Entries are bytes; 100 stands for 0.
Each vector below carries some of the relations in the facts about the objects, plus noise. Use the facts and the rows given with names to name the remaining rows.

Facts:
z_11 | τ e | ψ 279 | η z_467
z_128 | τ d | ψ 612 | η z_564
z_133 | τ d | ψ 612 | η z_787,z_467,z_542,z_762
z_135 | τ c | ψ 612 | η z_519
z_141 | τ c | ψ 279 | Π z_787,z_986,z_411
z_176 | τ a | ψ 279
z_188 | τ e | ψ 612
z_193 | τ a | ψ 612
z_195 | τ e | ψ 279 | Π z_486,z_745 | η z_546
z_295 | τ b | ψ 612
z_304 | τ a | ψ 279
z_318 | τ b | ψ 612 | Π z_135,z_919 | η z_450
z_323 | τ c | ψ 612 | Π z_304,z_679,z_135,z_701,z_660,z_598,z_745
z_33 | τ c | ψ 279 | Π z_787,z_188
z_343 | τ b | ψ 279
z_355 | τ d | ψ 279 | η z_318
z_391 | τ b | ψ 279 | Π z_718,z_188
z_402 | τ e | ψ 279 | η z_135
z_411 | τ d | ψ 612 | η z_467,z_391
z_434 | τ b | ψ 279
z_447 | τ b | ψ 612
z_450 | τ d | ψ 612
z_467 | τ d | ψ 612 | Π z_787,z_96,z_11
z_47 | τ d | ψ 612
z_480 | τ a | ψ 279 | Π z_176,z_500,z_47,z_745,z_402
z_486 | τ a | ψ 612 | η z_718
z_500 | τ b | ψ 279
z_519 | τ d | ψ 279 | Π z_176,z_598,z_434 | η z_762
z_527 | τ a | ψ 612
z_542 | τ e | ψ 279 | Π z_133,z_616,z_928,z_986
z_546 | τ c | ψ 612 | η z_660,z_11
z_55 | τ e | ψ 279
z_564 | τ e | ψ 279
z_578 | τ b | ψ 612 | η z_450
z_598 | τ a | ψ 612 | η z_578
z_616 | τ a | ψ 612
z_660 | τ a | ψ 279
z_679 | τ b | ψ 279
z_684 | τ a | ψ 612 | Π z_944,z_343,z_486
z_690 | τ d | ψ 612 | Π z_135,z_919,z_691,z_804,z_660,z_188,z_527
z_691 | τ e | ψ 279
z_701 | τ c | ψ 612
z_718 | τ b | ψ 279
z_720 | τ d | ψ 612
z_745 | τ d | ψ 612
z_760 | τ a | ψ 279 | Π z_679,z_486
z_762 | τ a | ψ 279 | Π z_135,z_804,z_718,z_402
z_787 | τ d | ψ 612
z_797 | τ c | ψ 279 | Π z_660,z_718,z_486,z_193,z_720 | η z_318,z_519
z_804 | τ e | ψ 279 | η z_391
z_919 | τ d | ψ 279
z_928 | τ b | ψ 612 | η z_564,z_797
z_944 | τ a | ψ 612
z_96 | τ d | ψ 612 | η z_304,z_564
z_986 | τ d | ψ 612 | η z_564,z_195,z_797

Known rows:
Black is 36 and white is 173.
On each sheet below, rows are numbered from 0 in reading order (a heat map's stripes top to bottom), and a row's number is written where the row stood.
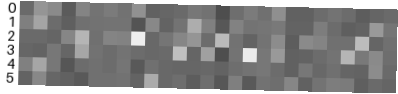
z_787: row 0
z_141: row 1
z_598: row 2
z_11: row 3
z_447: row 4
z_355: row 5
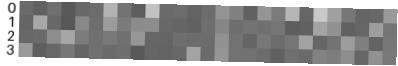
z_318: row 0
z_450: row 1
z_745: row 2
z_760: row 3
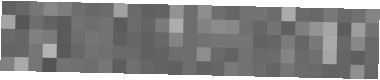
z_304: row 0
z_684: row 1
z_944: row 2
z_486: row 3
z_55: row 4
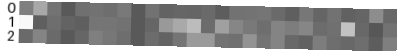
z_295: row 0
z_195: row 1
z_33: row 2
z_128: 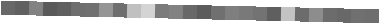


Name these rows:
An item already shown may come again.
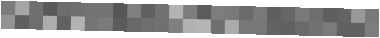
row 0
z_141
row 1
z_391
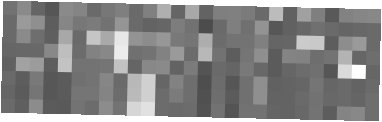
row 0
z_762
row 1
z_787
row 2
z_578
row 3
z_598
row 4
z_133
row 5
z_986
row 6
z_986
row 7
z_928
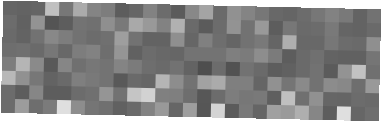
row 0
z_804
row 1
z_96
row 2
z_304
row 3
z_188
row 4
z_616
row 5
z_480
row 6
z_128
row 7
z_519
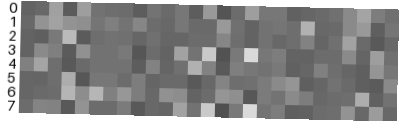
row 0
z_411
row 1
z_176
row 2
z_486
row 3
z_467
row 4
z_141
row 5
z_718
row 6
z_402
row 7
z_467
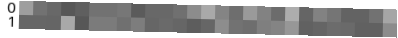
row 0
z_690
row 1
z_718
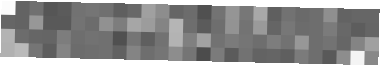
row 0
z_546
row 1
z_96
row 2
z_323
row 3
z_542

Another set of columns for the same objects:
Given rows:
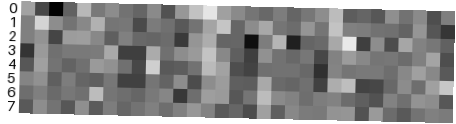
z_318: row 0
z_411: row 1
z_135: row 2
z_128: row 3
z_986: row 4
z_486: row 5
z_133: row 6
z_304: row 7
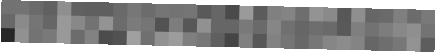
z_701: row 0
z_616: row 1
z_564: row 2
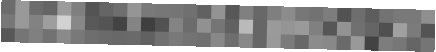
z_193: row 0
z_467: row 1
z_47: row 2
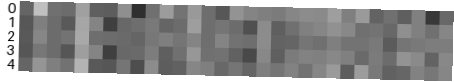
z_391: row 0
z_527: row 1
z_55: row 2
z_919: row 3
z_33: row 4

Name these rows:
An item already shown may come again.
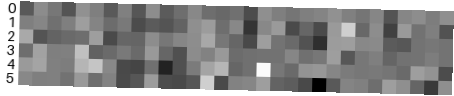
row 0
z_188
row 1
z_402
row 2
z_598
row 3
z_141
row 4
z_11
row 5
z_195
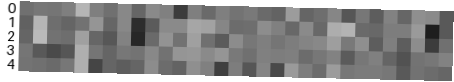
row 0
z_542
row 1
z_804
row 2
z_391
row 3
z_450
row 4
z_323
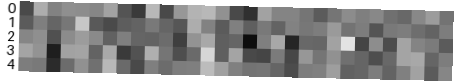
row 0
z_96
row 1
z_690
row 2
z_135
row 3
z_797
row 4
z_355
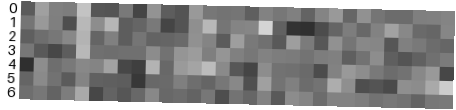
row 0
z_33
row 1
z_546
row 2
z_480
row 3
z_450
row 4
z_128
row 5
z_718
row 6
z_760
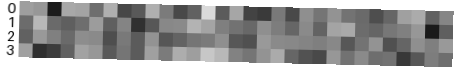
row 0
z_797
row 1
z_804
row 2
z_787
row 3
z_578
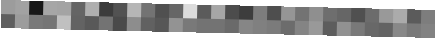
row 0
z_797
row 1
z_33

